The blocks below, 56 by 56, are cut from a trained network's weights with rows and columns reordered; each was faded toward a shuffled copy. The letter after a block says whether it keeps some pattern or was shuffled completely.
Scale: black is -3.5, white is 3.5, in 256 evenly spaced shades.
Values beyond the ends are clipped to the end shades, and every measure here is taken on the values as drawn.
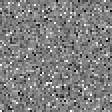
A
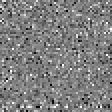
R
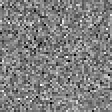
A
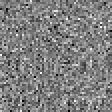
R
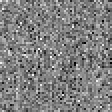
R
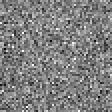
R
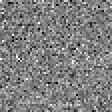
A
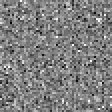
R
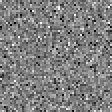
A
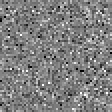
R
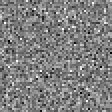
A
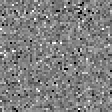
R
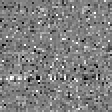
R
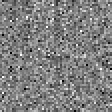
R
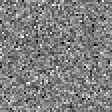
A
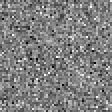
R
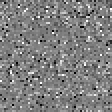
R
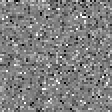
R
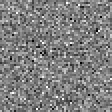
A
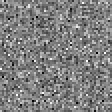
R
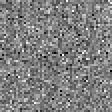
R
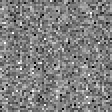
R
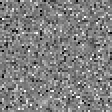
A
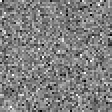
A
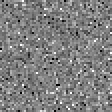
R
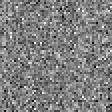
R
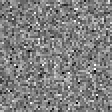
A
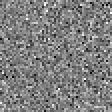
A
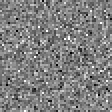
A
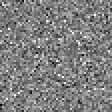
A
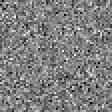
A
